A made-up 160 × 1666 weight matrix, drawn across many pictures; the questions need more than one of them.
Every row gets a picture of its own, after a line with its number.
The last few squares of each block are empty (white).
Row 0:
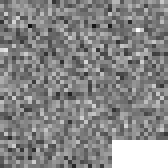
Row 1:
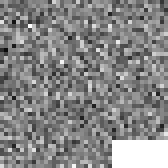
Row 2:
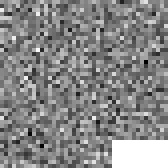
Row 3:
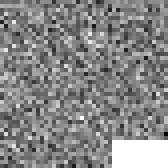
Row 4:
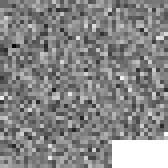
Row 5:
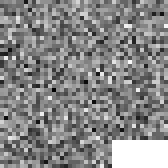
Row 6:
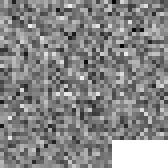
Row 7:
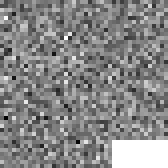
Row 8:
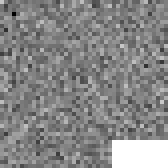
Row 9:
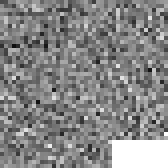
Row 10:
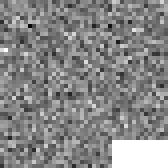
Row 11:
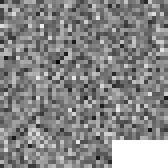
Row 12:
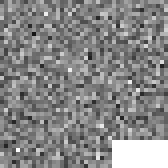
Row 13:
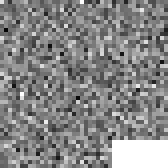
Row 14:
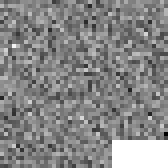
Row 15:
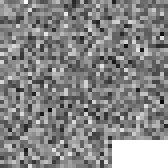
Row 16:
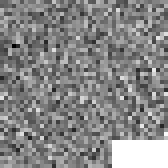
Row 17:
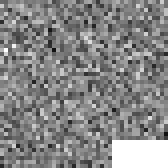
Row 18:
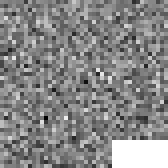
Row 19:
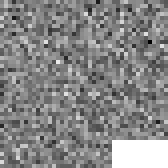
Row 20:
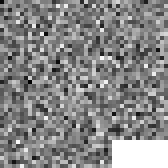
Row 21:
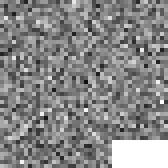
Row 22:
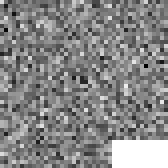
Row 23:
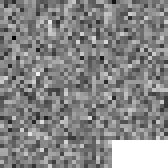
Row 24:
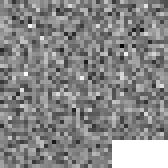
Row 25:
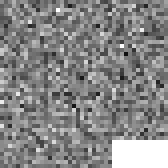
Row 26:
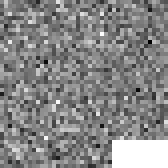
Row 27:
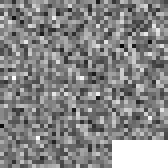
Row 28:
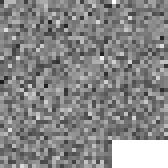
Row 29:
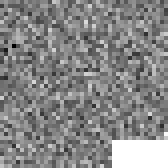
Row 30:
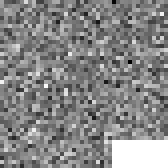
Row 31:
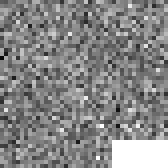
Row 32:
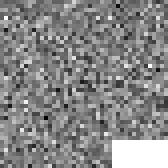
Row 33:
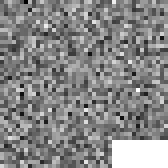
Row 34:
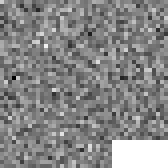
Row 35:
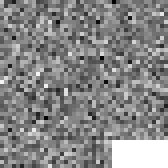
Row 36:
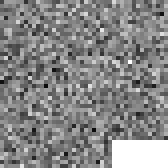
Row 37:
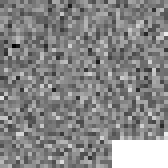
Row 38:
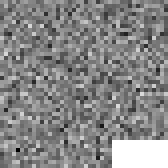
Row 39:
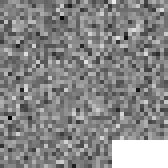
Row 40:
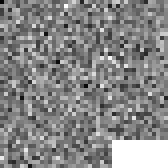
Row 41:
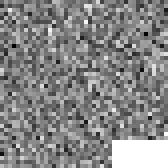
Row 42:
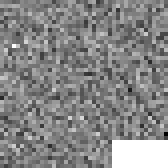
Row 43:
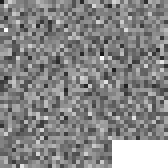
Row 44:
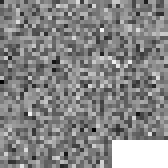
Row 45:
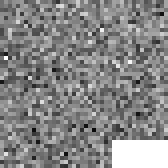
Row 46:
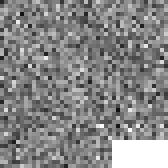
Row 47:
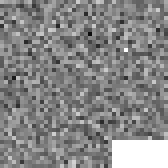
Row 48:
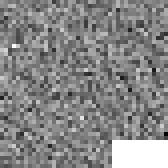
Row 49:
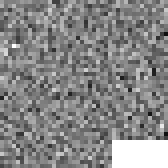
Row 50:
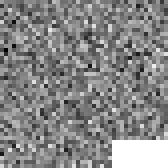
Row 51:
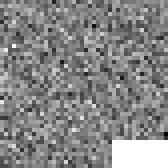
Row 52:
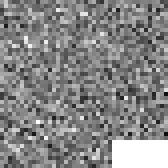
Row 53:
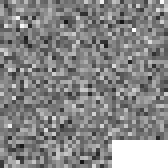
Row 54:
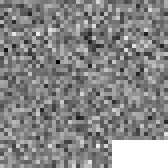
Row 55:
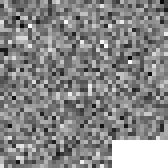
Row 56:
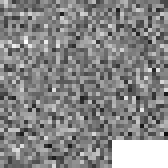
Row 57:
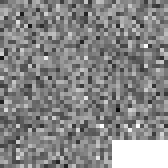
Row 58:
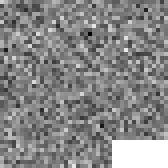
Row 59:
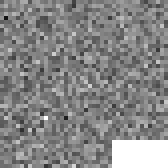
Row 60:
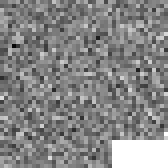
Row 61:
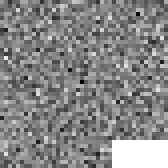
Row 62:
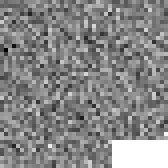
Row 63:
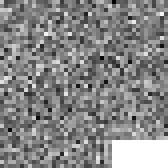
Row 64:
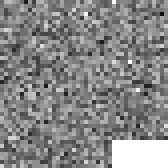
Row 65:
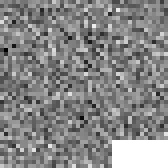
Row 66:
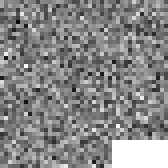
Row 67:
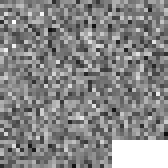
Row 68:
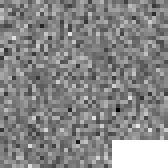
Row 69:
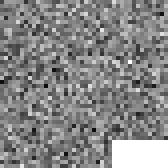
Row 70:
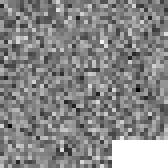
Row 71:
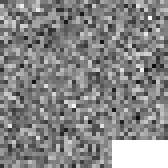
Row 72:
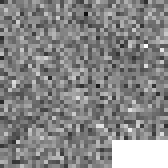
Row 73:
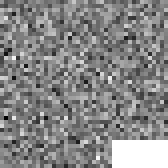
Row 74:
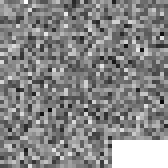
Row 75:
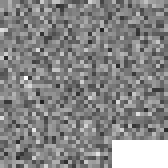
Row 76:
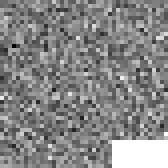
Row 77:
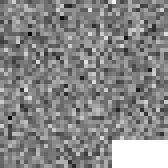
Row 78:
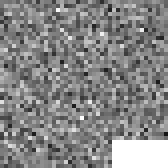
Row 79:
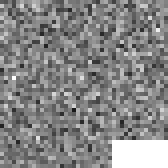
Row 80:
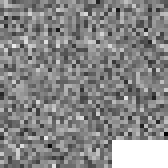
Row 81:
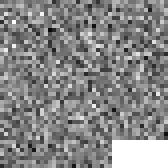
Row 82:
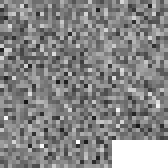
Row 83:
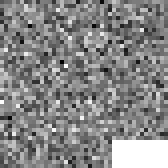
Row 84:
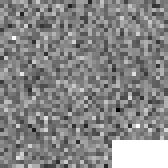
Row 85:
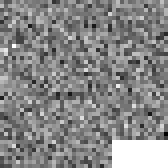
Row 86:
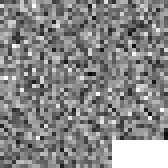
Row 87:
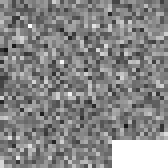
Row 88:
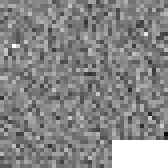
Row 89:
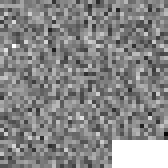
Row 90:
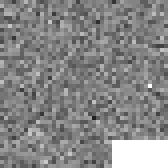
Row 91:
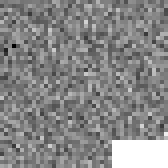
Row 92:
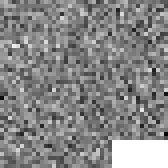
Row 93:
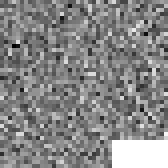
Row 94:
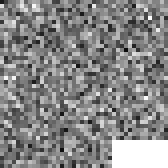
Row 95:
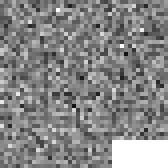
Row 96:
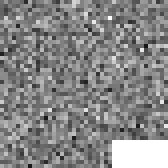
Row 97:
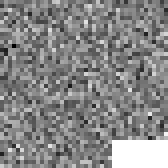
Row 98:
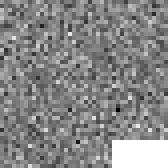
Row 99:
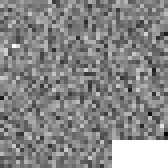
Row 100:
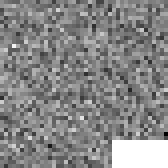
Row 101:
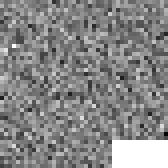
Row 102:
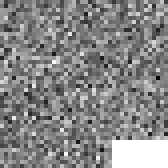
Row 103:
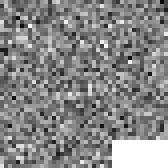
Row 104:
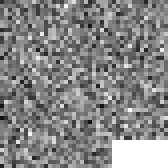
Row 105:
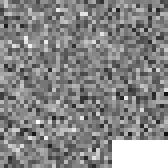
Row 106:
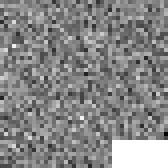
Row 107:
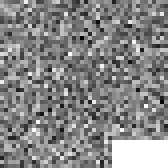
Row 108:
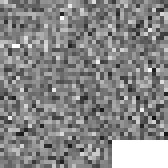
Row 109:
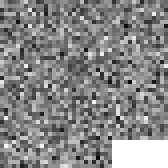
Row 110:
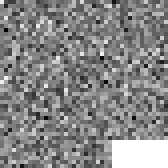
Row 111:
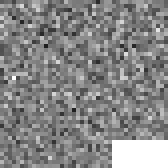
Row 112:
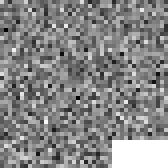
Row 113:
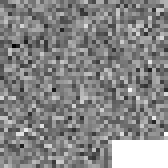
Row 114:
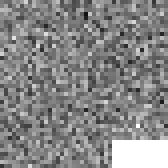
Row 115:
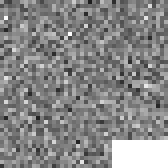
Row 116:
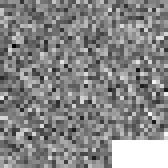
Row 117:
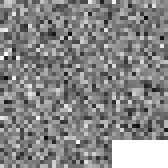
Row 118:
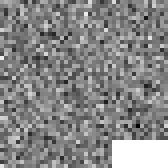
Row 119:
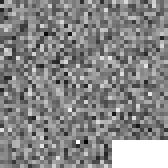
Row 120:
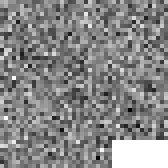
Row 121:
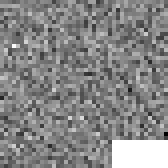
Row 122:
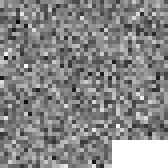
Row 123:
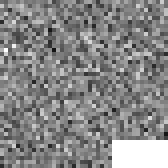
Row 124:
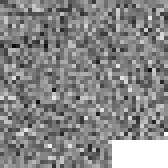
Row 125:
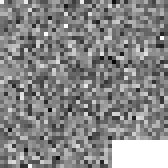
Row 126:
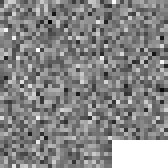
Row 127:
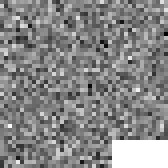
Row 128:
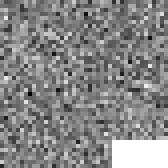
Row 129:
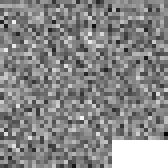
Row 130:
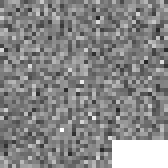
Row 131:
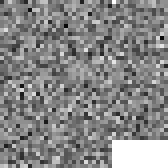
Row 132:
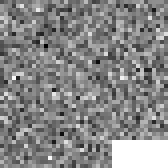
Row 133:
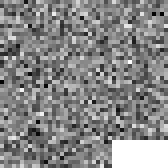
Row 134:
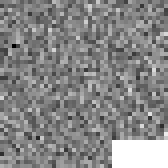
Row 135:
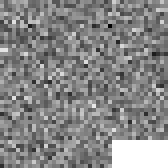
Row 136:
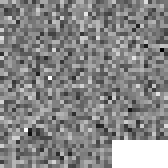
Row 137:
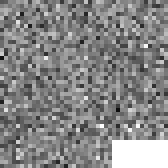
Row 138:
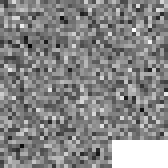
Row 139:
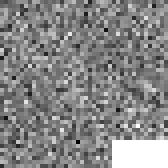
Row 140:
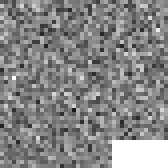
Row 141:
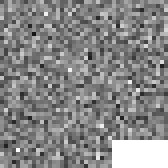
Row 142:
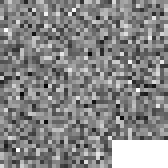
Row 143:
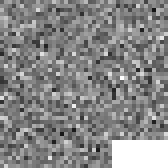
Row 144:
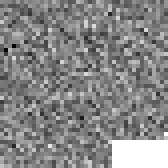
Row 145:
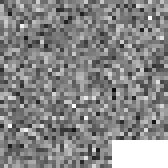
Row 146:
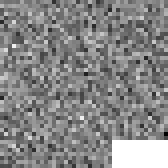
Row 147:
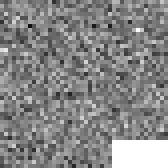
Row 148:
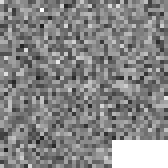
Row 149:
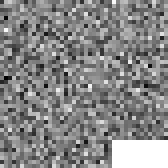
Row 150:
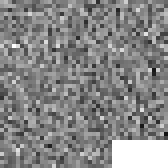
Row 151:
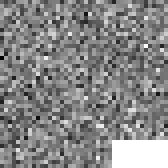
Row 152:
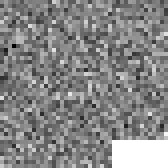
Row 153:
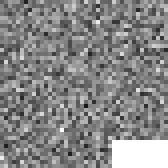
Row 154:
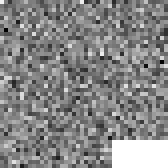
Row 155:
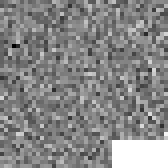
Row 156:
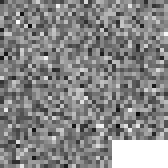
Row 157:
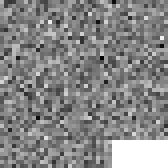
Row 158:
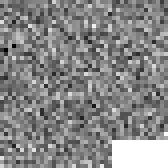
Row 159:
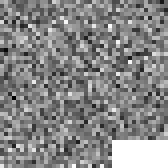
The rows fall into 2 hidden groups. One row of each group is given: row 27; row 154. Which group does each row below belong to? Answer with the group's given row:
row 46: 154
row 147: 27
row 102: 154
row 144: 27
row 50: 27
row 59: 154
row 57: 154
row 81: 27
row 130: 154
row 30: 154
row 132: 27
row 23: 154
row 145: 27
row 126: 154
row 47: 27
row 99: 27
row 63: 154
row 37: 27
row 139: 154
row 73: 154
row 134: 27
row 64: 154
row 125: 154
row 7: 154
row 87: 27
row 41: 27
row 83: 27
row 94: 27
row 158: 27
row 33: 154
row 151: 154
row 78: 27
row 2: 154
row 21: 154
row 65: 27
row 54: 27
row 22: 154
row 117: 154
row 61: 154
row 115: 154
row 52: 27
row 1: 27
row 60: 27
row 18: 154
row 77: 27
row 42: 27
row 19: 27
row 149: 154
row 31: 154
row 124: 27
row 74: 154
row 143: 27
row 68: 154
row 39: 27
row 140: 27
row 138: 27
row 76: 27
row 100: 27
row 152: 27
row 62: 27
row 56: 27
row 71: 27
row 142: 154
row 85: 27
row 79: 27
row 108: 27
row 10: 27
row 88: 27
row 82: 154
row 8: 154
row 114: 154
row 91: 27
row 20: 154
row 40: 154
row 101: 27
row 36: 154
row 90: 154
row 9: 27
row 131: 154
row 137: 154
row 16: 27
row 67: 27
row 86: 27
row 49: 27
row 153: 154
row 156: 154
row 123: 27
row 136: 154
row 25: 27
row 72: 154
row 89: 27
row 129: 27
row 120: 154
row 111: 27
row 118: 154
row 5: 154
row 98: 154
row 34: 27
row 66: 154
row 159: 27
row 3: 27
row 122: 154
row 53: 27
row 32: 154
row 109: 154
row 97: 27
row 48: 27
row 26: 27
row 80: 27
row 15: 154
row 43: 154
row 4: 27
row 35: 154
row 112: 154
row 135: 27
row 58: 27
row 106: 27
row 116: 27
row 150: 27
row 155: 27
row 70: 27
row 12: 154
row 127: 27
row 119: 154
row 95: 27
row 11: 154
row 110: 154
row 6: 27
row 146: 27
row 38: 154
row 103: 27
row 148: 154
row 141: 154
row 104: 154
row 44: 154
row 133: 154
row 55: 27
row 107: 154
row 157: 154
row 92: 27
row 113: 27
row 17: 27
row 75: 154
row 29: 27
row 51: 27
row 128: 154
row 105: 27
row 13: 154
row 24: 27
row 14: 27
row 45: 154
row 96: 154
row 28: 154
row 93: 27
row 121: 27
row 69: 154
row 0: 27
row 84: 154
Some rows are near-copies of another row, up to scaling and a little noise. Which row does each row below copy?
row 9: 124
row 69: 36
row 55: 103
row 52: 105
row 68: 98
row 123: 17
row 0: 147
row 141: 12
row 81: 67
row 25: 95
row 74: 15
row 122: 66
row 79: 140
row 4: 76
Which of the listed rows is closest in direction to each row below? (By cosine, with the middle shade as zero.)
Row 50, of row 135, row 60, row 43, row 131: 60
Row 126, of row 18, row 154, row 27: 27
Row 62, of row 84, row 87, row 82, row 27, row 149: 87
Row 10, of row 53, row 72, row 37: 53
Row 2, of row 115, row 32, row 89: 115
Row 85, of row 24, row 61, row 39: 39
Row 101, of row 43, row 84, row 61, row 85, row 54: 85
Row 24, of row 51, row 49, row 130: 130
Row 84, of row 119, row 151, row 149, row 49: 151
